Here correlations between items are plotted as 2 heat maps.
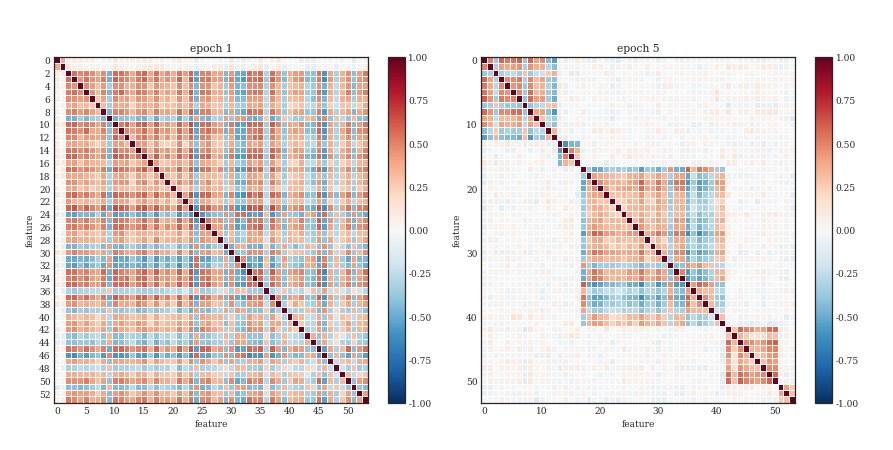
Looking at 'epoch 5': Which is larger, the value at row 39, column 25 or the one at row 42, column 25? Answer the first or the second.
the second
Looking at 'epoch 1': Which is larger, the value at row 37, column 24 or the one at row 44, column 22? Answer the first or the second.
the second
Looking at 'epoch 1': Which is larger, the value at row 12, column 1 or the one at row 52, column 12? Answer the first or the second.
the second
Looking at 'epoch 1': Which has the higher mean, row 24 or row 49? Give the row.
49
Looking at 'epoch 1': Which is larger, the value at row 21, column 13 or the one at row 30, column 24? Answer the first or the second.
the first
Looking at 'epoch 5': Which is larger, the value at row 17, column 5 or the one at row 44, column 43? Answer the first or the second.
the second
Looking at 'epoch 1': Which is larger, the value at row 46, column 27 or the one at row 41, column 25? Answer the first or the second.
the second
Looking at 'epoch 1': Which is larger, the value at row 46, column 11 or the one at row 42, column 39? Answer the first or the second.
the second
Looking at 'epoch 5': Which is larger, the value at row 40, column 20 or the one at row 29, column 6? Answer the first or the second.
the first
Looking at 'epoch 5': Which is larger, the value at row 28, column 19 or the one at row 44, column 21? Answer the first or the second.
the first
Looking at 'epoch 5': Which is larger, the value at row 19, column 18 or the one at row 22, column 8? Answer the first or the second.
the first
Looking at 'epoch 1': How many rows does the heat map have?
54
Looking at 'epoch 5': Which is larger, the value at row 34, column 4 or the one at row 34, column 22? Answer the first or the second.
the second
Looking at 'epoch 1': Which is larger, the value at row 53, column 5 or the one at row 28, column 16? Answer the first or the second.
the first
